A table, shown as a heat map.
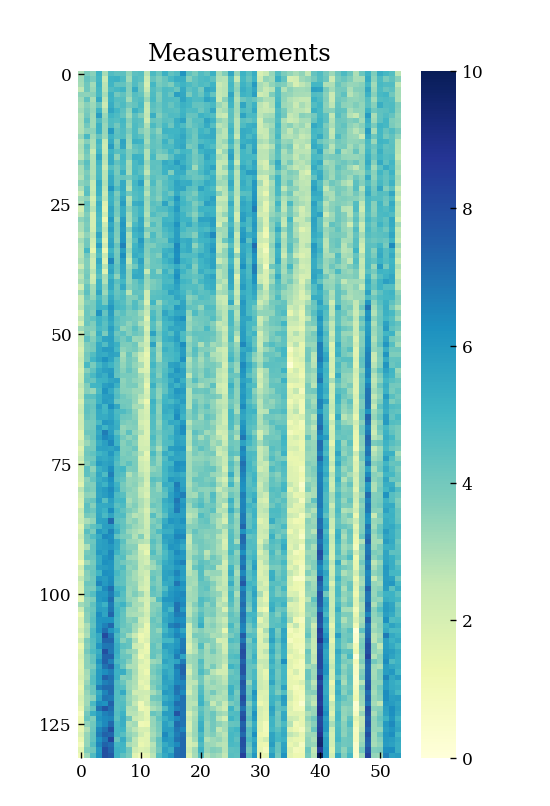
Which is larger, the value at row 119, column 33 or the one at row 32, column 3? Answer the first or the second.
the second
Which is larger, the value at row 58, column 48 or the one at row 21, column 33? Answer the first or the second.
the first
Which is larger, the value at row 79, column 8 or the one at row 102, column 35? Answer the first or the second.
the first
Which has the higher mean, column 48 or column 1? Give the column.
48
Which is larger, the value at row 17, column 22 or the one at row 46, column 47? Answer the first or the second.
the first
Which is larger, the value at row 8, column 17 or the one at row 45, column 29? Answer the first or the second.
the first
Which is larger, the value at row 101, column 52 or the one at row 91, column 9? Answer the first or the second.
the first
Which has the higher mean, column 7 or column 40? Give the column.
40
